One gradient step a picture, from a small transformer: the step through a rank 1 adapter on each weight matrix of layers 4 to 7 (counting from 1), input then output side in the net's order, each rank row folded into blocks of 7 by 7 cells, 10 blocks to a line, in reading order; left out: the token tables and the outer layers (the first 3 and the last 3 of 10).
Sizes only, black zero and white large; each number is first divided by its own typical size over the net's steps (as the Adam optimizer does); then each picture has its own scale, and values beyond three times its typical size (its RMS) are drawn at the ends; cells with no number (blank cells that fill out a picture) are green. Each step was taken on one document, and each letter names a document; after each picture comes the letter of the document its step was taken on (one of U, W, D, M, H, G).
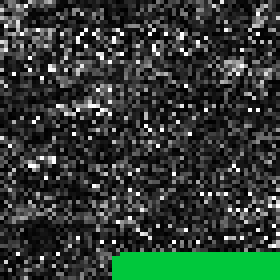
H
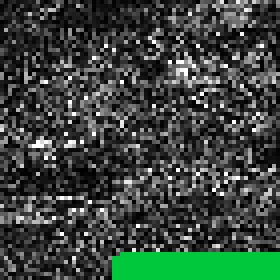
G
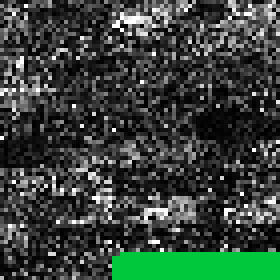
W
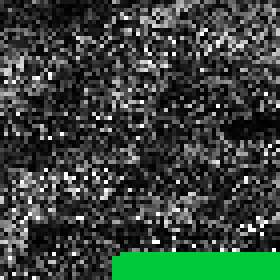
W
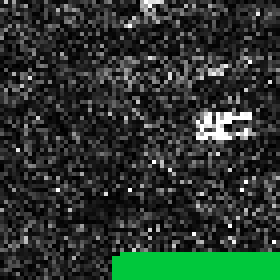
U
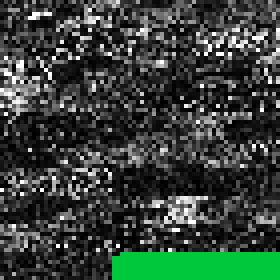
W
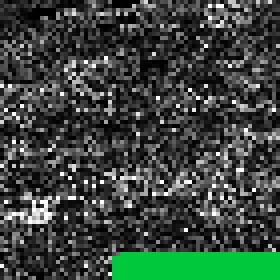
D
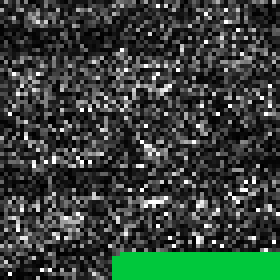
U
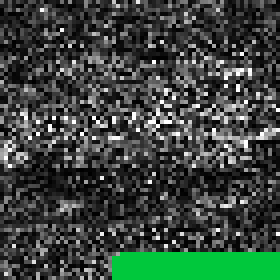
D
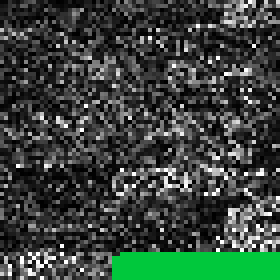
G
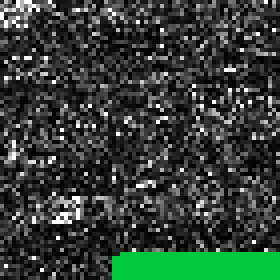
U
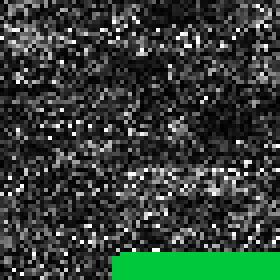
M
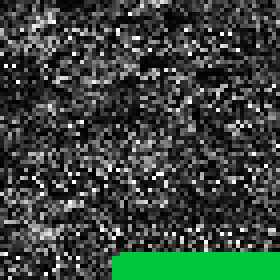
G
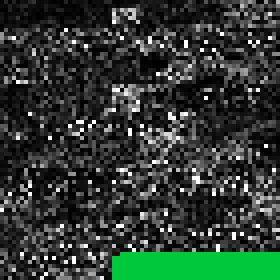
M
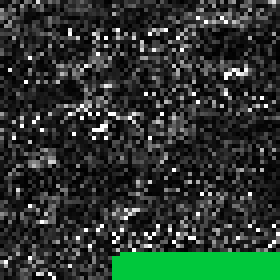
H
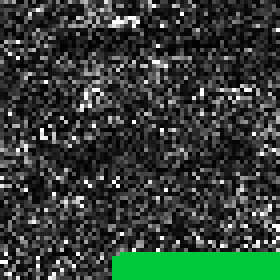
U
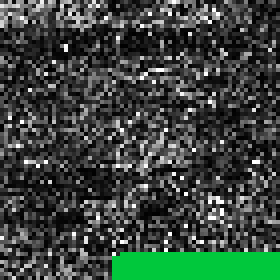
D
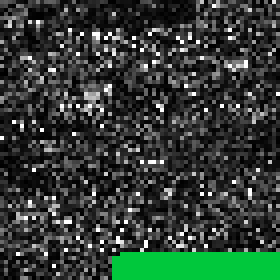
H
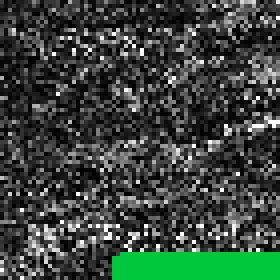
G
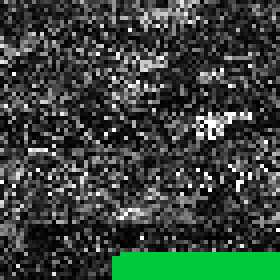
W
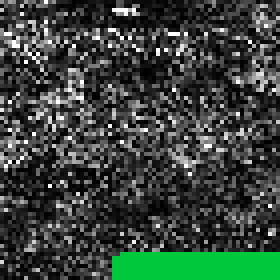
G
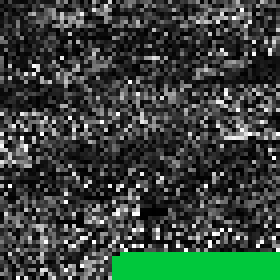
D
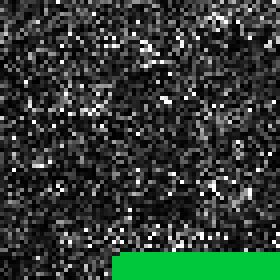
H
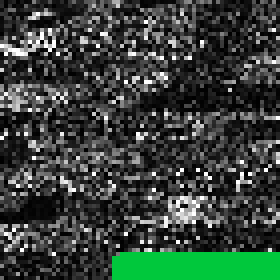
W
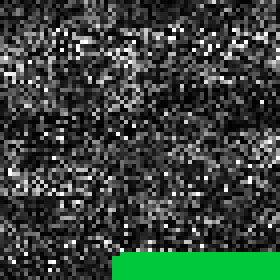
W
